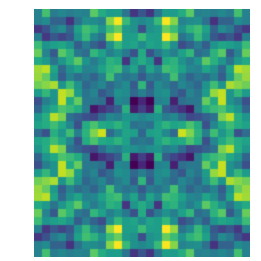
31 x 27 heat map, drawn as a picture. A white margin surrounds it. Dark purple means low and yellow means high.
The ninth with the lowest average is the centre. It mirrors both left to right and top to bottom. Overall the values sit about 50% of the way up the scale. No overall slope runs across the table.
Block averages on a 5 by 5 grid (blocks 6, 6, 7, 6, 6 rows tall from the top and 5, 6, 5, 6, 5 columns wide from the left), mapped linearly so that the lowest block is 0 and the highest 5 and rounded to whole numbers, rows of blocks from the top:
14241
52025
41114
52025
14241
